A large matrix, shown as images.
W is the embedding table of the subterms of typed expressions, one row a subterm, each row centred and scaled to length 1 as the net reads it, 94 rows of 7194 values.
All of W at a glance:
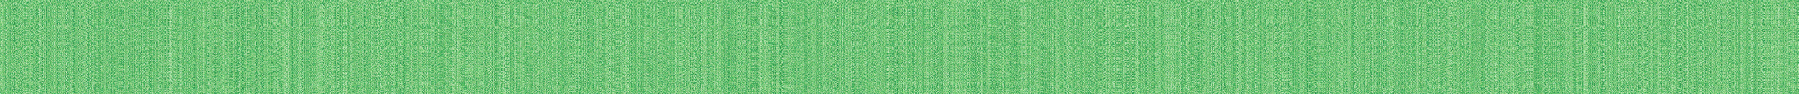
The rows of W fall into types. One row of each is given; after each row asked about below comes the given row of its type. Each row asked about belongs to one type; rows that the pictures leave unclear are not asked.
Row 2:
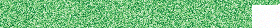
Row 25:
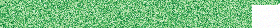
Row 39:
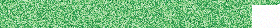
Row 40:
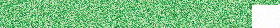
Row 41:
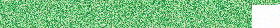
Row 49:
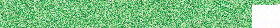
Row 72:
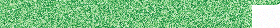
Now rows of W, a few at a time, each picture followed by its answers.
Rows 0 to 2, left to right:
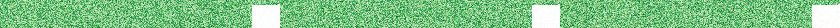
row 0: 39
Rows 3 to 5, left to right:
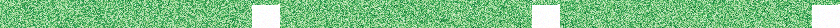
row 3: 72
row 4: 41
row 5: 41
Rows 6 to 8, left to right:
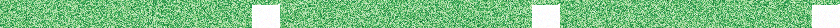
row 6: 2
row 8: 41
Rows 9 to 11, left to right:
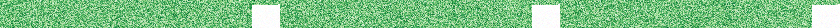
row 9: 40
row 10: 25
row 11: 49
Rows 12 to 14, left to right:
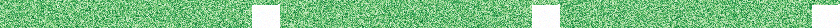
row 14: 40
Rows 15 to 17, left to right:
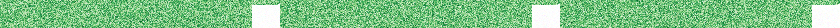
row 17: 72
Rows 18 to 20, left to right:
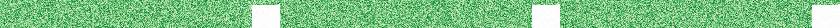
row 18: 72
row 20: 41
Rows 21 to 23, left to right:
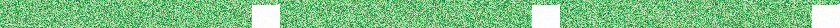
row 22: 41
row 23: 39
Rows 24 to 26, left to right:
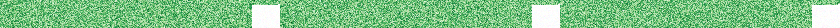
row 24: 40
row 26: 25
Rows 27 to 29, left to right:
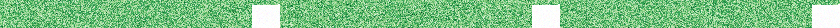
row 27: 49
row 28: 40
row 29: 2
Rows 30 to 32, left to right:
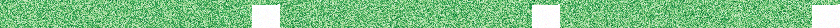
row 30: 39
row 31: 40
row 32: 41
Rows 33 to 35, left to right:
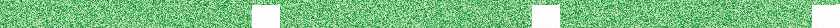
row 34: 39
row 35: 49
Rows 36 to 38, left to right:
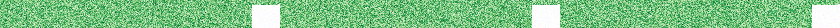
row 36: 2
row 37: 41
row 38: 49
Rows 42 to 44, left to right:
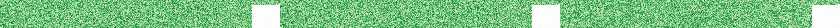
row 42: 25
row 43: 25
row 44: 49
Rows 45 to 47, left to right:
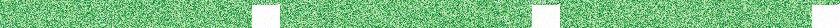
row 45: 41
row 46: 39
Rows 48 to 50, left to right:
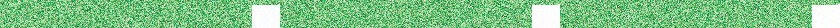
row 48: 72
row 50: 25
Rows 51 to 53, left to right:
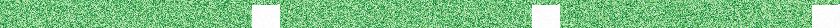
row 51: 41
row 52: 2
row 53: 40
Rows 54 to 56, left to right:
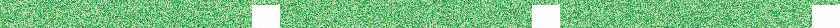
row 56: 49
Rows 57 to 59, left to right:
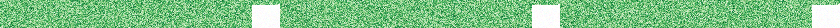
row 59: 25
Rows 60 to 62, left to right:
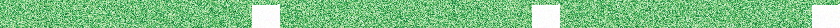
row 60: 39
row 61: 25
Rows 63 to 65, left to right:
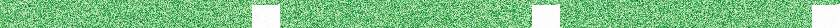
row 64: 49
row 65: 72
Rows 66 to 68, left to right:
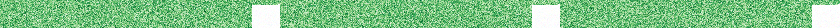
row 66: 2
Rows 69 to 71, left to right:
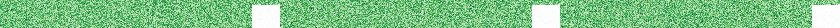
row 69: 2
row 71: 25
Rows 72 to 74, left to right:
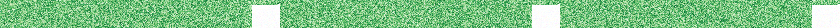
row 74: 41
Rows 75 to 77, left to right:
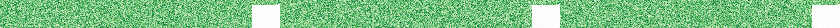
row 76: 72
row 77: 49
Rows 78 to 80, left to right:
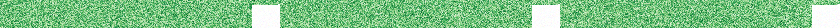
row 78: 40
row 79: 41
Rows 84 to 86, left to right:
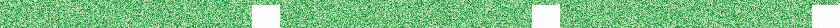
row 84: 72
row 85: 49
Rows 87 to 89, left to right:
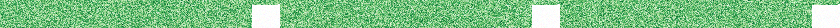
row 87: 49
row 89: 40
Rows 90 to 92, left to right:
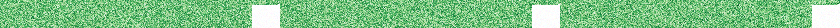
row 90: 39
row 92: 39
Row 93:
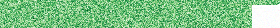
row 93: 72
